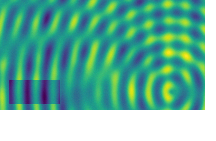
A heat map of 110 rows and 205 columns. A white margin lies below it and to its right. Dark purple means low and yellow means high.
Stripes: upright, repeating 11 times. Ninth with the highest average: middle right. Odd patch: lower, in the bottom left. Rings: centred on the bottom right.
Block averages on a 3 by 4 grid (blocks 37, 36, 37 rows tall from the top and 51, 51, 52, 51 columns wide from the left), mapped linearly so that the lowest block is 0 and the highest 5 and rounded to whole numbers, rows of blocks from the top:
2333 | 2335 | 0243
